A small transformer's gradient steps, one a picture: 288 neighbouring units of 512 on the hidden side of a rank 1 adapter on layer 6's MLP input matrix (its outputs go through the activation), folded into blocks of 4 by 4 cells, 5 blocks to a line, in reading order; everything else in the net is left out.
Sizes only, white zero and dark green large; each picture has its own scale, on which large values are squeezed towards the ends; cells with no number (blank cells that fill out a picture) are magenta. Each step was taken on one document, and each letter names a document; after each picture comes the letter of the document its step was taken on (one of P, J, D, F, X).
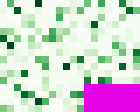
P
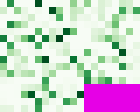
P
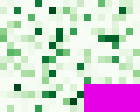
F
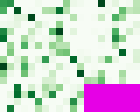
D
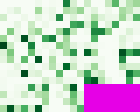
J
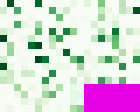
P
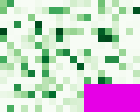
F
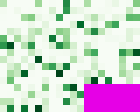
J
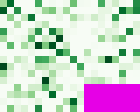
D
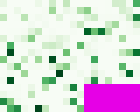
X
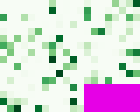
X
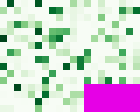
P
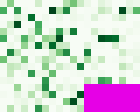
F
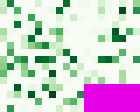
D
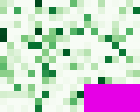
F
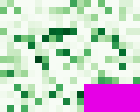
P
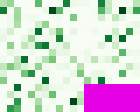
D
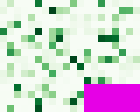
F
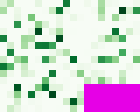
D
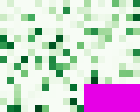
X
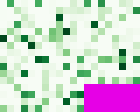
P
